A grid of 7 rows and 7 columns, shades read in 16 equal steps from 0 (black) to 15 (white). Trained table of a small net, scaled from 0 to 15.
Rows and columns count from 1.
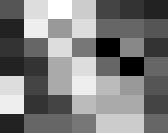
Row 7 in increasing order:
2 6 6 6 7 12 12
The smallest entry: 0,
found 2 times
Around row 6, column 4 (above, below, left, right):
14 7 4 10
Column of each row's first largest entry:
3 2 3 4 4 1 5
